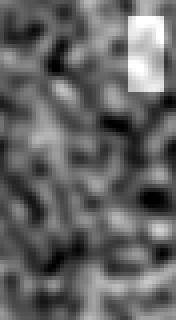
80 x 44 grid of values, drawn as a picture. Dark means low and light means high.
Odd patch: higher, in the top right. Ninth with the lowest average: middle right. Grain: blotchy. Ninth with the highest average: top right.
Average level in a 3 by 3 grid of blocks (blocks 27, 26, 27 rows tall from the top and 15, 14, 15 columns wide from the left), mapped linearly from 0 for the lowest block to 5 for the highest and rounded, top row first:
1 2 5 | 2 1 0 | 1 2 3
